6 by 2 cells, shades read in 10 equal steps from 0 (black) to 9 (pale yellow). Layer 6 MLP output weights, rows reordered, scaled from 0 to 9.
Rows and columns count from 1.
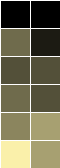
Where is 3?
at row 3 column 1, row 3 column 2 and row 4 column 2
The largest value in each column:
9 6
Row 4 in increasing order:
3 4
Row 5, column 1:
5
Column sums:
25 19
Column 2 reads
0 1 3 3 6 6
